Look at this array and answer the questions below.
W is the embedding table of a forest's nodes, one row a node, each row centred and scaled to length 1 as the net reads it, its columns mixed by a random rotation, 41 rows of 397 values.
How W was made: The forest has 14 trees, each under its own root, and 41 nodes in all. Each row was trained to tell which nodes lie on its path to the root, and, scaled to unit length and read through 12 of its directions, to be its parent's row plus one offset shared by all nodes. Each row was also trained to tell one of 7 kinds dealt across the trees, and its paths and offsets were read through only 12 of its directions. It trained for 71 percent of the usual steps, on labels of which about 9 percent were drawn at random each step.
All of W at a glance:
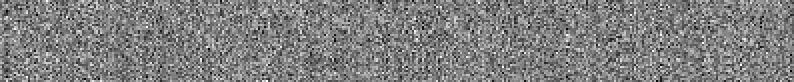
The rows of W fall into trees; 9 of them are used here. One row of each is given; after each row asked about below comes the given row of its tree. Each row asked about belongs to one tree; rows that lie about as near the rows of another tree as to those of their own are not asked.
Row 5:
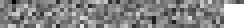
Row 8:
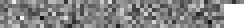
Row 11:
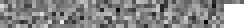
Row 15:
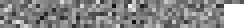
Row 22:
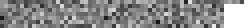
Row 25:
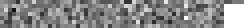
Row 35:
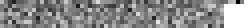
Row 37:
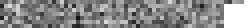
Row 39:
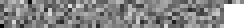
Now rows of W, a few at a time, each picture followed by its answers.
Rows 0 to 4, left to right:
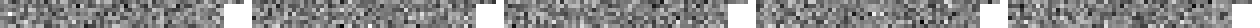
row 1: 15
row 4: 15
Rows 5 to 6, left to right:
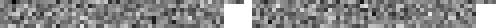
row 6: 5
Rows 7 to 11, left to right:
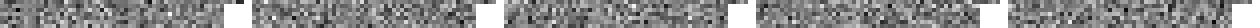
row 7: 35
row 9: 11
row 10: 8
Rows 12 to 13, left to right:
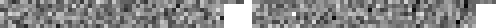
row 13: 11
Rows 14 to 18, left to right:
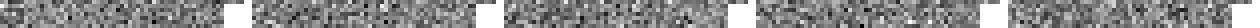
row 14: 25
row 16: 15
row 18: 8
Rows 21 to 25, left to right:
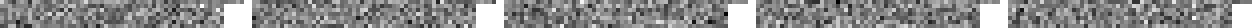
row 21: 39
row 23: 8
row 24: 5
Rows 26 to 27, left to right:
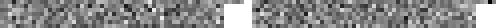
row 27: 35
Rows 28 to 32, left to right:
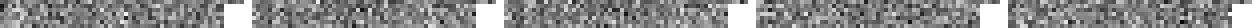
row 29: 35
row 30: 35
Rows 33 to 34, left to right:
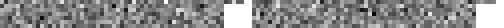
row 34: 5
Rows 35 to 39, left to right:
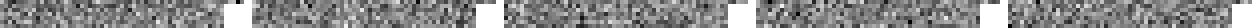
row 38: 5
